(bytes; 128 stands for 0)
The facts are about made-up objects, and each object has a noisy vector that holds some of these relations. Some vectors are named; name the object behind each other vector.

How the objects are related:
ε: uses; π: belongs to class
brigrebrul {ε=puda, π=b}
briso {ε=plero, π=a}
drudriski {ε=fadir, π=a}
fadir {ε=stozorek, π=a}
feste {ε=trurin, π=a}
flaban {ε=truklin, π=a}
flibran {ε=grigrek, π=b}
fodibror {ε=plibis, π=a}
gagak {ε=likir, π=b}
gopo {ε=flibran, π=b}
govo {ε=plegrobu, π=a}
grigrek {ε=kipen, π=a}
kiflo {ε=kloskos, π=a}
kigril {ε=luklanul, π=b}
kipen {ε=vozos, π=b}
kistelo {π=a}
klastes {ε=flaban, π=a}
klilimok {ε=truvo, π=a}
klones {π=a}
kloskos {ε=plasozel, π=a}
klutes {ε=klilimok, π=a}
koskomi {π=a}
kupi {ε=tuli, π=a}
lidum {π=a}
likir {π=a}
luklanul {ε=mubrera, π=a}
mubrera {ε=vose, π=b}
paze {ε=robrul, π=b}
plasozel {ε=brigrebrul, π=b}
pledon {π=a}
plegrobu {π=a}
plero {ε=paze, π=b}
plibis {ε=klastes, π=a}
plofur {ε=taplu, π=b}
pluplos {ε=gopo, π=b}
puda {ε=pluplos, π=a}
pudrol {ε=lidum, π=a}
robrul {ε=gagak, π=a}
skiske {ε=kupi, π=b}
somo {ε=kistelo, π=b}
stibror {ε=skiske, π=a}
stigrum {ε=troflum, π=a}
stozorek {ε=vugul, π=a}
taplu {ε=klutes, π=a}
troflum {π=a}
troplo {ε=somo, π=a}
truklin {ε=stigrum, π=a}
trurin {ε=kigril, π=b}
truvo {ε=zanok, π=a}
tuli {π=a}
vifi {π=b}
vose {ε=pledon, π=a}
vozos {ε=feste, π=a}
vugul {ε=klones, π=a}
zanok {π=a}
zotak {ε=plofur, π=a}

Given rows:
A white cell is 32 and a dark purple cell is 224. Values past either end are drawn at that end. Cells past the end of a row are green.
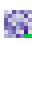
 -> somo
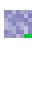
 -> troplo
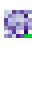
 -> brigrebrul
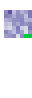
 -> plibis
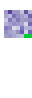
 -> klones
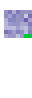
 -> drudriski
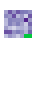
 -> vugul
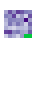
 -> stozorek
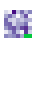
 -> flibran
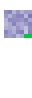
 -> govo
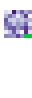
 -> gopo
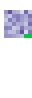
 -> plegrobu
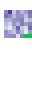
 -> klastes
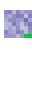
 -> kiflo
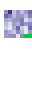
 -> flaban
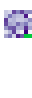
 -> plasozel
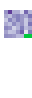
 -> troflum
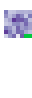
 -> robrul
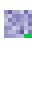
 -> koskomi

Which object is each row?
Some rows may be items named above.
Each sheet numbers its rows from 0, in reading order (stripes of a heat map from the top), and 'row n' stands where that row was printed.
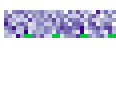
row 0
mubrera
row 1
grigrek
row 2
paze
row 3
kipen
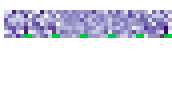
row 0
pluplos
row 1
kipen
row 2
drudriski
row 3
troflum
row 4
luklanul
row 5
paze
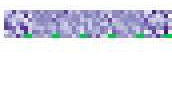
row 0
vifi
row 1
drudriski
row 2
stigrum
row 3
grigrek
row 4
fodibror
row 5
pluplos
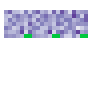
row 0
zanok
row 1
pledon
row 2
luklanul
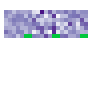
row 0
briso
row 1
gopo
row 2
puda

